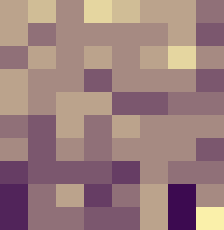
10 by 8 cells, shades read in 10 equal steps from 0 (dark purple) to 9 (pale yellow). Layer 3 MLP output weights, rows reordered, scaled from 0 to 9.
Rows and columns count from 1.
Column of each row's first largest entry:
4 1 7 1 1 3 1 6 3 8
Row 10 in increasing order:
0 1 3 3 4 4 6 9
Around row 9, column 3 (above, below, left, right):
3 4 4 2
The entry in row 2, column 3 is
5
